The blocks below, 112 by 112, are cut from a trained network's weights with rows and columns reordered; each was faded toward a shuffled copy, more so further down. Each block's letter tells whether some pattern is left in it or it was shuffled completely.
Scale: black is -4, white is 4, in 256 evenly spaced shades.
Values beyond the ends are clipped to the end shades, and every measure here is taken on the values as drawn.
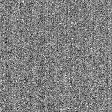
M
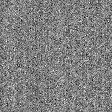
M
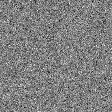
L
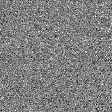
M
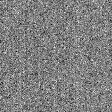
M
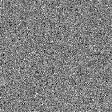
M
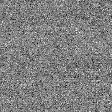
M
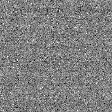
M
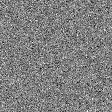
L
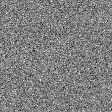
L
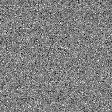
M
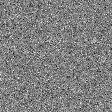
L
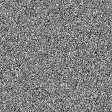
M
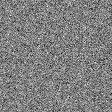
L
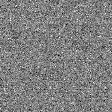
M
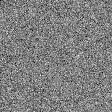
L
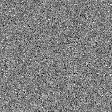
M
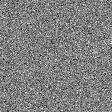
L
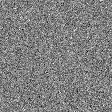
L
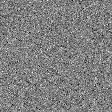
L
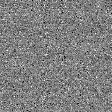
M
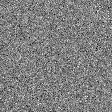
L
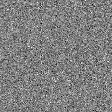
M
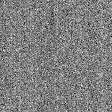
M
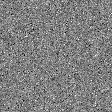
L
